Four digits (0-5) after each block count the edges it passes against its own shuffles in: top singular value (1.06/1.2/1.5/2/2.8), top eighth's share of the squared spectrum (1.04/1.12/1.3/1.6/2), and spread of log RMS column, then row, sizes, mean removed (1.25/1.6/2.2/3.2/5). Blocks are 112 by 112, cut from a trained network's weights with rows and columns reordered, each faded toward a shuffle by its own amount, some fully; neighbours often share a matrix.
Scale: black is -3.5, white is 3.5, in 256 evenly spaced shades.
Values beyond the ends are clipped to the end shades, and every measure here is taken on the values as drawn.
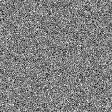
2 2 0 1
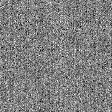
3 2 0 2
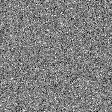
0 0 0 0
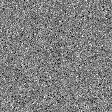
0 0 0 0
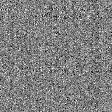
2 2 0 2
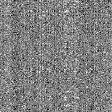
3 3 0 3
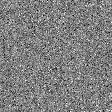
0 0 0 0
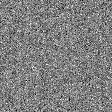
1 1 0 1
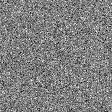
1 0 0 0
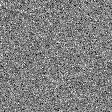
0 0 0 0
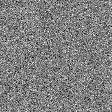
2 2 0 0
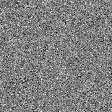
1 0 0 0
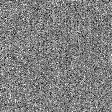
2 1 0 0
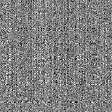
4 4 1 3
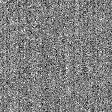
3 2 0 1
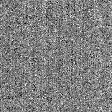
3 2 0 1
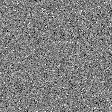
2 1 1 0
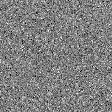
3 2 1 0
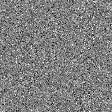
2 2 2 0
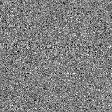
2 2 0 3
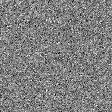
2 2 0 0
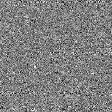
2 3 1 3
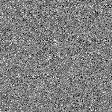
1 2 0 2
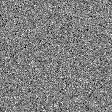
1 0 0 0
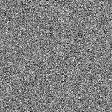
3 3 1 0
